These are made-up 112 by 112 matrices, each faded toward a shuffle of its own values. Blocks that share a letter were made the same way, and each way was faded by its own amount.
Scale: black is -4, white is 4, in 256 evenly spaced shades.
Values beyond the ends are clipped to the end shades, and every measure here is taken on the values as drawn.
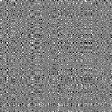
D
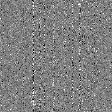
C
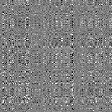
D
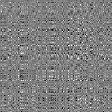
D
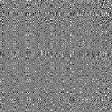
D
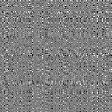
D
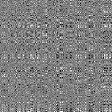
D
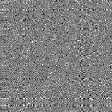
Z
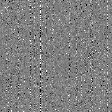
C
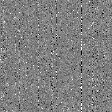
C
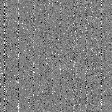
C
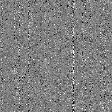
C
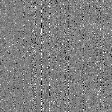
C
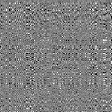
D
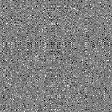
Z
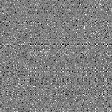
Z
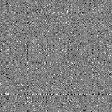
Z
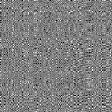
D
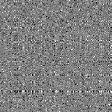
Z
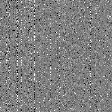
C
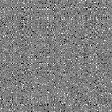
Z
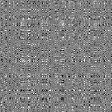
D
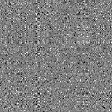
Z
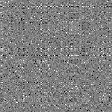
Z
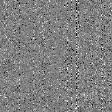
C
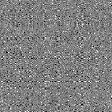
Z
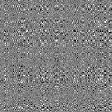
D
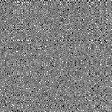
Z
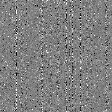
C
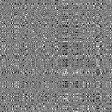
D
